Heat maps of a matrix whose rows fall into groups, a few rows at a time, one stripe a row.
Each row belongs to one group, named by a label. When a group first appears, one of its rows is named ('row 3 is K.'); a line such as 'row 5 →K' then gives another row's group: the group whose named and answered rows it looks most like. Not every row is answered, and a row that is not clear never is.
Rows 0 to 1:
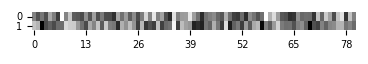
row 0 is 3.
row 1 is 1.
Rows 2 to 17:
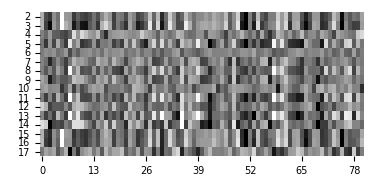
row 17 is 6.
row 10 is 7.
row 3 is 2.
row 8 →3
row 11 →3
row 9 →1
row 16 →2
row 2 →2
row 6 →6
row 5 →3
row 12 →1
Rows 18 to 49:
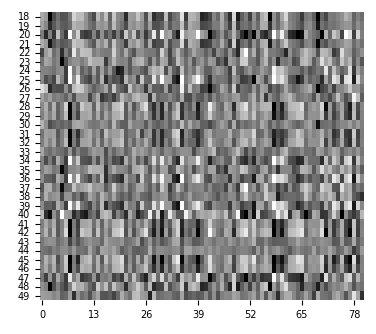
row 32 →6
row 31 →6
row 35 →7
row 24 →3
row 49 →7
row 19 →1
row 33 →7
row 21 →1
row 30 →1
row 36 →3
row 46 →6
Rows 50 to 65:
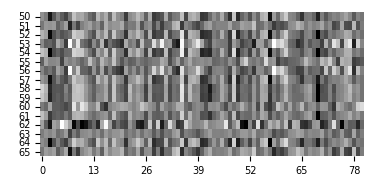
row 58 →1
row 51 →6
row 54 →1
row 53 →3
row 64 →1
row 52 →1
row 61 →1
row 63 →6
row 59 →1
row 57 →1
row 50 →1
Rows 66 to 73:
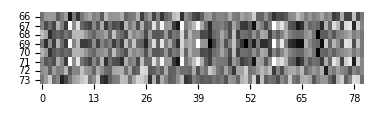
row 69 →3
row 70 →1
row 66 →6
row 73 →7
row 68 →1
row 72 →6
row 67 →3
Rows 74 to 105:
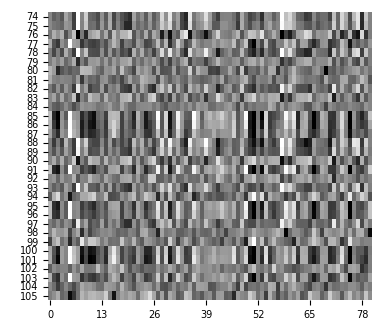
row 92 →6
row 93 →3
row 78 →3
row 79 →6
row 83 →6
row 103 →2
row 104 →1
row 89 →3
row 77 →2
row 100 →2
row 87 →2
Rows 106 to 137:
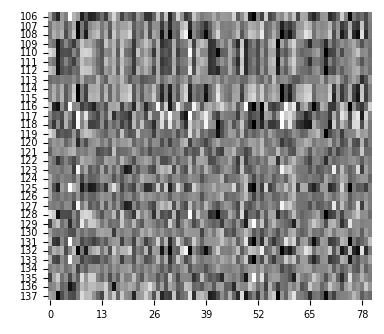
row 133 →2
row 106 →2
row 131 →2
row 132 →6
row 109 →1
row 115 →6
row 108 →6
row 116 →2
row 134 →6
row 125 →2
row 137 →1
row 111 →1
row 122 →1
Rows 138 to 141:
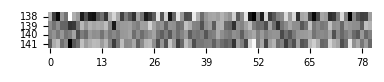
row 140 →6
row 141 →7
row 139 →7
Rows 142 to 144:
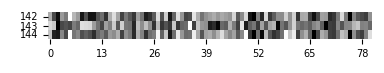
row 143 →1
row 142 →2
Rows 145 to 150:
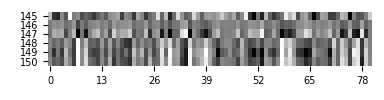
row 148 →3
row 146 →6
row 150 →3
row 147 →6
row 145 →2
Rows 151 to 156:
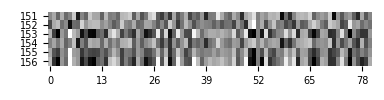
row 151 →6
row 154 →6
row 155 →2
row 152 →7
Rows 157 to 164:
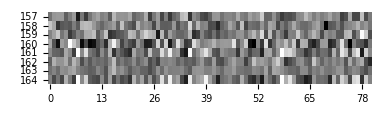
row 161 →3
